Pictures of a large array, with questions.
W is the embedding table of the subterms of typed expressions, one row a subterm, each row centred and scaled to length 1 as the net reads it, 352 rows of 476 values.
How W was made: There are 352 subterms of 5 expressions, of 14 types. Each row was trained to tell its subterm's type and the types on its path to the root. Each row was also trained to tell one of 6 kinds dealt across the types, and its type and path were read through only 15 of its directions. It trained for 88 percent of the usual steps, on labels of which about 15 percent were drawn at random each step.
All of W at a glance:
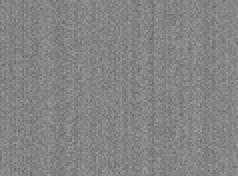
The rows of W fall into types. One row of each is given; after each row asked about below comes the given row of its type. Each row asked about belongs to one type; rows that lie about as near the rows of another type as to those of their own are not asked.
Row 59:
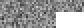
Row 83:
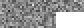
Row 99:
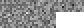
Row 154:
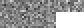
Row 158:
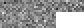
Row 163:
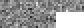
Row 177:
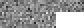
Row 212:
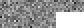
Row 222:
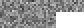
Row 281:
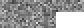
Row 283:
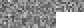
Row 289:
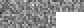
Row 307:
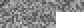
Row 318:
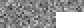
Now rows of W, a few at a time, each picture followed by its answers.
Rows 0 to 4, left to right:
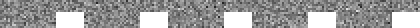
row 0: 318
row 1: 222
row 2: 154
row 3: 318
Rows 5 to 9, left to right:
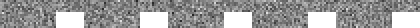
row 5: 83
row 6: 318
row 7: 163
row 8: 83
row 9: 158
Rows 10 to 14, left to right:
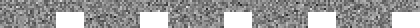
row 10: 99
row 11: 83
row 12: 83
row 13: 307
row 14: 99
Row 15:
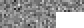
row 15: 212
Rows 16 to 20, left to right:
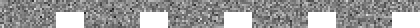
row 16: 222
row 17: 289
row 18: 318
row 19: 222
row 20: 283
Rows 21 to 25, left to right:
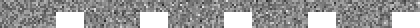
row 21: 163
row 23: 59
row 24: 99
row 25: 83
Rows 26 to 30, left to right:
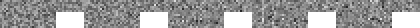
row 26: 281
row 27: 222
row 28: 99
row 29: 283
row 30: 177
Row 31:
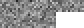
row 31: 158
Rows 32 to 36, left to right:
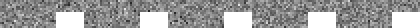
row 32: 307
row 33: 177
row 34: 283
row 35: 154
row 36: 163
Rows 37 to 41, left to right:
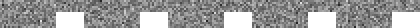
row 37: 83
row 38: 99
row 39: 158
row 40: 222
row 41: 83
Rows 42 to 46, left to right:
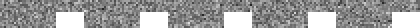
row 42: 154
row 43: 99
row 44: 307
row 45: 318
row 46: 177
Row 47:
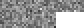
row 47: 177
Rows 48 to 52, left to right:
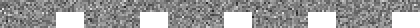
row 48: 99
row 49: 307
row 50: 318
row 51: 212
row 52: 59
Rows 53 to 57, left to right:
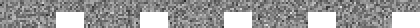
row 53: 281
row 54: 281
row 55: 158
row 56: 318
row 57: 154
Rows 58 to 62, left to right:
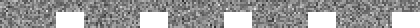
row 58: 222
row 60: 212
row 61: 177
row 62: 59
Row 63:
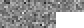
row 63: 307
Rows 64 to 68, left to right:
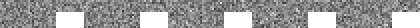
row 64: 163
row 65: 281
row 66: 158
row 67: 158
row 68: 212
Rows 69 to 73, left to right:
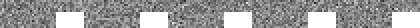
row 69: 99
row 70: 281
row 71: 283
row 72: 59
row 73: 212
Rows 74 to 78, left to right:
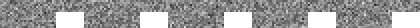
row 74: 281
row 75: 281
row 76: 281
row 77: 163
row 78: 318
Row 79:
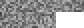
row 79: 318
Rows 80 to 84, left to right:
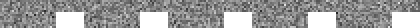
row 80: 59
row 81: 283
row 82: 83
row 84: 59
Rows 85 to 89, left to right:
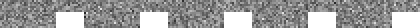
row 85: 318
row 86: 289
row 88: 163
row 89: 154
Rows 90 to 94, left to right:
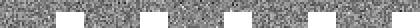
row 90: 83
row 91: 163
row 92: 212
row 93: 307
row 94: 222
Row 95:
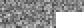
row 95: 307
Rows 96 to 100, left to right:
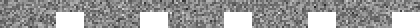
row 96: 163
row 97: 154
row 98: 99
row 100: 318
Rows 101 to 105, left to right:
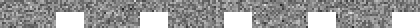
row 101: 177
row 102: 158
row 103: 154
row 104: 59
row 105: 99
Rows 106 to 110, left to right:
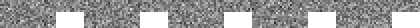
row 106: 154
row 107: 154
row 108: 177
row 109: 283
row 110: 318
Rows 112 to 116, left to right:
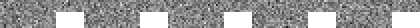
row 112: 318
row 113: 163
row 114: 212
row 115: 318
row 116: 59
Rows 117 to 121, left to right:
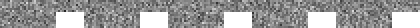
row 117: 222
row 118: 158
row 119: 307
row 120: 289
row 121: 212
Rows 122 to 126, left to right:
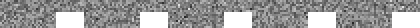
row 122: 154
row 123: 163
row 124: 281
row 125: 154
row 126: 83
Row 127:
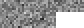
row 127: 163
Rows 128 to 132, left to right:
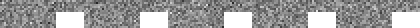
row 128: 99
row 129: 158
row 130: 158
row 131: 163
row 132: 222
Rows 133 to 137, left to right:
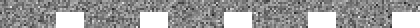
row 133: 163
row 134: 283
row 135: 281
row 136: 283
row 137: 281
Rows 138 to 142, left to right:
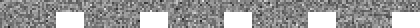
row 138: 281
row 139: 283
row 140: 281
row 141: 212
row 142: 59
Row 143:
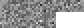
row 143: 281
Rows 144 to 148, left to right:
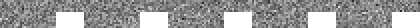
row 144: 163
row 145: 318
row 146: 283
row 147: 154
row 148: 177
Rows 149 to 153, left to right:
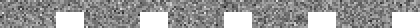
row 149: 318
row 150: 222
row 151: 222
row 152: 307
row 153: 154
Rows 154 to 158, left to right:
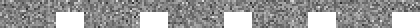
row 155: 154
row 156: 318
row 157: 177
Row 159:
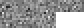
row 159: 177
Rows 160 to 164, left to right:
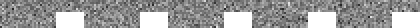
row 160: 212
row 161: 158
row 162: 212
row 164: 163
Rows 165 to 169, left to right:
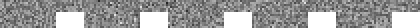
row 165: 222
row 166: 158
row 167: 212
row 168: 281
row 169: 318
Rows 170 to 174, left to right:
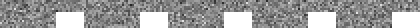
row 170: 154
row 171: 83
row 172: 283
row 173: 177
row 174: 281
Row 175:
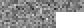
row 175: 283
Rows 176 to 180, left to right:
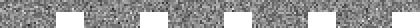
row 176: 212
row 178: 59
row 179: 281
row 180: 177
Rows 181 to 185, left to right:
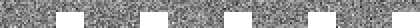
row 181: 163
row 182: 281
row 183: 158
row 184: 318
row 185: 212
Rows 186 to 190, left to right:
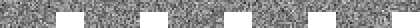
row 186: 154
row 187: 59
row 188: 281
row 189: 177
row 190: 318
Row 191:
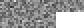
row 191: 154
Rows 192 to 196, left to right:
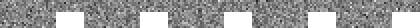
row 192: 177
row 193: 163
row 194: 99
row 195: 163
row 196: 163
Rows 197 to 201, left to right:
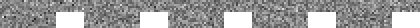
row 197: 289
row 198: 154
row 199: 158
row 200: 59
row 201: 281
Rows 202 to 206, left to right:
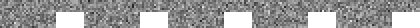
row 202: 163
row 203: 158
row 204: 283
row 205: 177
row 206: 158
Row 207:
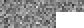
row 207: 158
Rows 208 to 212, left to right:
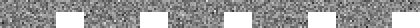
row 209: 318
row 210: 222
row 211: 283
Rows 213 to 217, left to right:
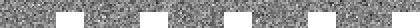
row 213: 307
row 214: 154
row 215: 281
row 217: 212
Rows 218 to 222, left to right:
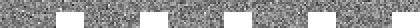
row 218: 289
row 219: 99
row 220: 283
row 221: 158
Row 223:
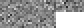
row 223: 59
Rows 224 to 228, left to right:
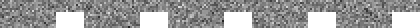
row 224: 222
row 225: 289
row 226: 158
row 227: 307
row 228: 177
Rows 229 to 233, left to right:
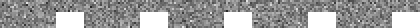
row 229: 177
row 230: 212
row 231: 154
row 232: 158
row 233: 163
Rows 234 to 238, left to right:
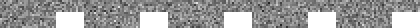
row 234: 283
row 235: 318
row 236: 177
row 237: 289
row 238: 83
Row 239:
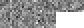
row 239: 158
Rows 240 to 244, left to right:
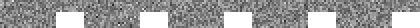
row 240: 222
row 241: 289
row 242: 83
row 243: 163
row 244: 163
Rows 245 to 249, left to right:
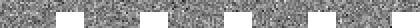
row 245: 222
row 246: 283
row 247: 212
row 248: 158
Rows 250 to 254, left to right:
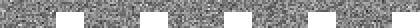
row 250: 281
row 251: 83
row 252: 307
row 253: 59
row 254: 177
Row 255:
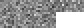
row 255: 307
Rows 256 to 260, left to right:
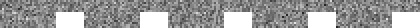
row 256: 99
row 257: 163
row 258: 59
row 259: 59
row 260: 59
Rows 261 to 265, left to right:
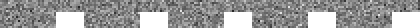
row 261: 163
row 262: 99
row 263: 99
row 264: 289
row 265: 222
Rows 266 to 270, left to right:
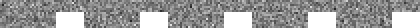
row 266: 307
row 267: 307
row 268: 59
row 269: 222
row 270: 281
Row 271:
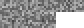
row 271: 222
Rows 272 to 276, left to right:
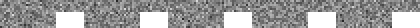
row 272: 212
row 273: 177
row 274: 163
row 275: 307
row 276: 212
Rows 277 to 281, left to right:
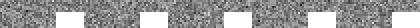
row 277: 212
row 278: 99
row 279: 154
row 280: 212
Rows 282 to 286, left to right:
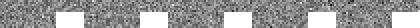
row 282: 318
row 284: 222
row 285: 222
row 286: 283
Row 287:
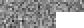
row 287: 83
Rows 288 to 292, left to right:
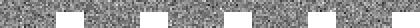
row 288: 212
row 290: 212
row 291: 289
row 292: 177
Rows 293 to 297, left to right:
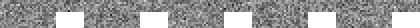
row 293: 281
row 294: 59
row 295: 158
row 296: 281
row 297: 99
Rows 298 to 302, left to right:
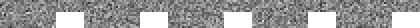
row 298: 177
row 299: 158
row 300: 318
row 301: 158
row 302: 154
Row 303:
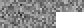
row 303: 222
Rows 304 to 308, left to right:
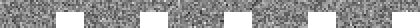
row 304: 83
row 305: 318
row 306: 83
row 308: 281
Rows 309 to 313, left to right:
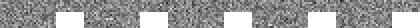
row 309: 163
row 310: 59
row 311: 212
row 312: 289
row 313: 158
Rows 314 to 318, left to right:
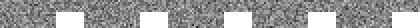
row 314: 83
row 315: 222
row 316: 283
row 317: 318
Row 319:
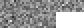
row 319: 289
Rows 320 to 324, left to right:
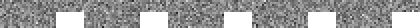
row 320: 158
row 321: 281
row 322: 83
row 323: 222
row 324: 318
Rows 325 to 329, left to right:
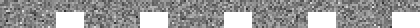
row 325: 212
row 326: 318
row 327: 283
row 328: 307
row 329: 158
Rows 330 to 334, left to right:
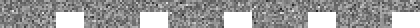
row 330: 59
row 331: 158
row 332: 283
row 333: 177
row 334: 59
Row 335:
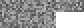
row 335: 59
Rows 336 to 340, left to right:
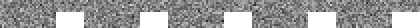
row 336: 281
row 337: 154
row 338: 163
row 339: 83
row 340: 83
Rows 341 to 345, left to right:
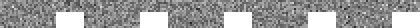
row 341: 83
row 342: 59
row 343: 83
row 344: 222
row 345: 289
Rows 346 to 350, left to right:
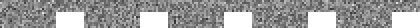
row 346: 222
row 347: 59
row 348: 281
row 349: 158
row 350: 222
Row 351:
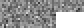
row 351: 83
